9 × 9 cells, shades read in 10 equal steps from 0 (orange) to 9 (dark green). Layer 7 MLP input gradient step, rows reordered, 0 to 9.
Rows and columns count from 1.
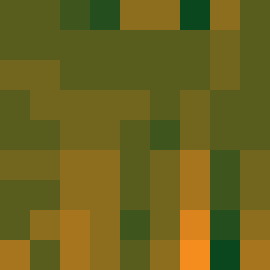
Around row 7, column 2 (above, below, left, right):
5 4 6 4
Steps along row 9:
up down up up down down up down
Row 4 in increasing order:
5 5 5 5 5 6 6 6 6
